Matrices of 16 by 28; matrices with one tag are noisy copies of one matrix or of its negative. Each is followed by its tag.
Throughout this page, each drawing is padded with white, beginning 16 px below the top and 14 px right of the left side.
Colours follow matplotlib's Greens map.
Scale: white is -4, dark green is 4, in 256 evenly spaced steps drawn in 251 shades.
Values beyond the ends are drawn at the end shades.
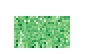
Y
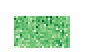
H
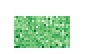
H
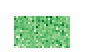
H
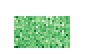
H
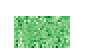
Y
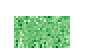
Y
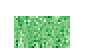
Y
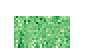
Y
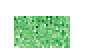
H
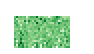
Y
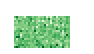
H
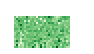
Y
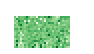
Y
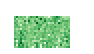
Y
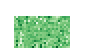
Y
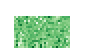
Y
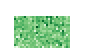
H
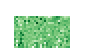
Y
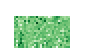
Y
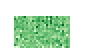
H
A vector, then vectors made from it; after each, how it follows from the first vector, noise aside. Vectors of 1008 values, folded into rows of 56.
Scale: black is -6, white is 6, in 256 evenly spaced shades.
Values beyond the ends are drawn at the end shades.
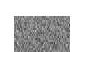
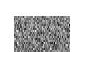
scaled up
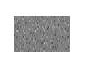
partly zeroed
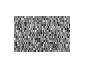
scaled up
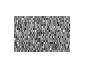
scaled up
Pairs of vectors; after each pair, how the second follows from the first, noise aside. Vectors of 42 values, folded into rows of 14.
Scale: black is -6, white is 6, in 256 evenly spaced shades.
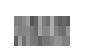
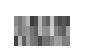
scaled up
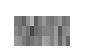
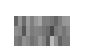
reversed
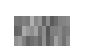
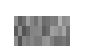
wrapped around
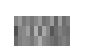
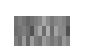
reversed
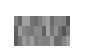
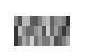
scaled up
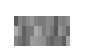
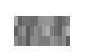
reversed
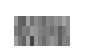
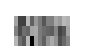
scaled up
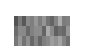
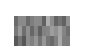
wrapped around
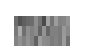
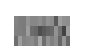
wrapped around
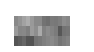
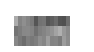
wrapped around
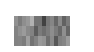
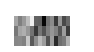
scaled up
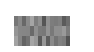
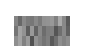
wrapped around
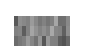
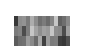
scaled up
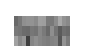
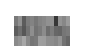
reversed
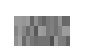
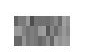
reversed
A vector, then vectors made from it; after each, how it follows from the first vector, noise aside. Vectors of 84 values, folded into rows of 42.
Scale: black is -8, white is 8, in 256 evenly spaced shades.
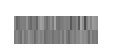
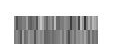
scaled up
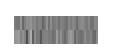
reversed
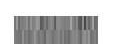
sign-scrambled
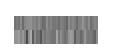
reversed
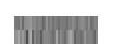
reversed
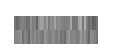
sign-scrambled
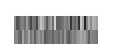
scaled up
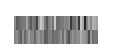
scaled up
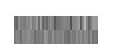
sign-scrambled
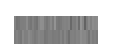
shrunk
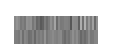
sign-scrambled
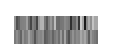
scaled up
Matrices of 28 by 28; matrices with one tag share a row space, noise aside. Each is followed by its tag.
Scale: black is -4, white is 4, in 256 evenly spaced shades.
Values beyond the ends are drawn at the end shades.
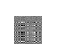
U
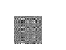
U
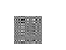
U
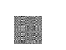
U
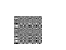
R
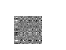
R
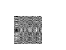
R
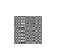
U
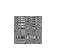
U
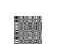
R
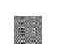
U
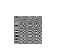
R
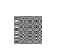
R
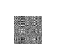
U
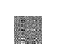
U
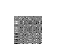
R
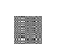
U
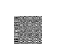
R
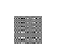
U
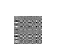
R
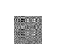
U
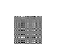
U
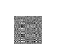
U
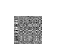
R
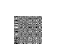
R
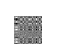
R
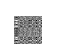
R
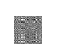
U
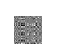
U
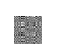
U
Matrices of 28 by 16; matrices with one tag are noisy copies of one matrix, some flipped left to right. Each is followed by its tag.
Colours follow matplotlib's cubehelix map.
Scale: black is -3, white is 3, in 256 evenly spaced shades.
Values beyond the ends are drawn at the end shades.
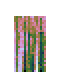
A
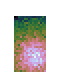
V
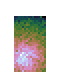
V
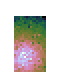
V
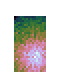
V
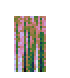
A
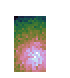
V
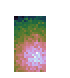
V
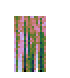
A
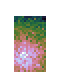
V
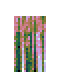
A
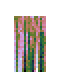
A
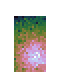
V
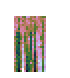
A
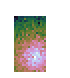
V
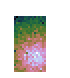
V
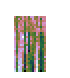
A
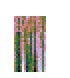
A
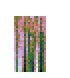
A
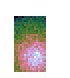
V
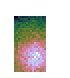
V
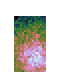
V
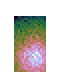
V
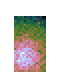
V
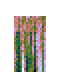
A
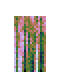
A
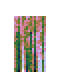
A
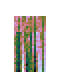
A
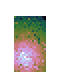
V
